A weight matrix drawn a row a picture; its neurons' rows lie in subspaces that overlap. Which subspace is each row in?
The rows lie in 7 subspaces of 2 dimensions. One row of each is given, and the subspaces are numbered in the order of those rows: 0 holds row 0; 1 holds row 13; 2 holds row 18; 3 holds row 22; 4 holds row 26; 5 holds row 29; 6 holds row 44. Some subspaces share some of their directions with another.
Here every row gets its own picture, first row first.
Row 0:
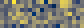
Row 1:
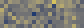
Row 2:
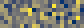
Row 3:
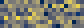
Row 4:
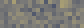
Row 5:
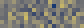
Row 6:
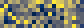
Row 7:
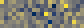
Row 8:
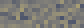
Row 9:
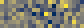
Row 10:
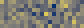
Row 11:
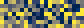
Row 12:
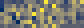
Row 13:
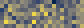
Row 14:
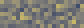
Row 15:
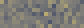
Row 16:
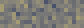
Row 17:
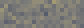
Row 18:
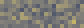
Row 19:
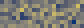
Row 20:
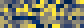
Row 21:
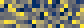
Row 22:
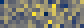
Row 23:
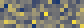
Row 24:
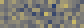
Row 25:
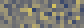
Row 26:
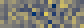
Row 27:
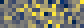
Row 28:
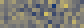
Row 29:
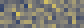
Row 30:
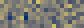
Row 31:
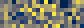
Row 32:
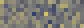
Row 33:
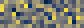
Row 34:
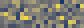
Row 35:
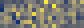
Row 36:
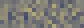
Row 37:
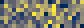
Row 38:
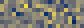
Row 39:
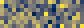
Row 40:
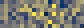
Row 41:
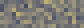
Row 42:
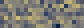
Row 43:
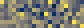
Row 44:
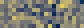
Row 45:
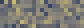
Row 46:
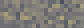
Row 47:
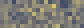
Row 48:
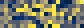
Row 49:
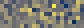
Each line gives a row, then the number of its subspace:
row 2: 3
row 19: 2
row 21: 1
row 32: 3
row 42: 6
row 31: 0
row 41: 5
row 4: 0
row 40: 4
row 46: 2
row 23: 1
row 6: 1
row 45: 0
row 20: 6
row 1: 1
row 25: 3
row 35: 5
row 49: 3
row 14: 2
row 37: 3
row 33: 5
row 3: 6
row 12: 5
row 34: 2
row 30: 4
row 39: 3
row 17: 1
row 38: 5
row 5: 4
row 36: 4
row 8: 2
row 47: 0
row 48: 6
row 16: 5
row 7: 6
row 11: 6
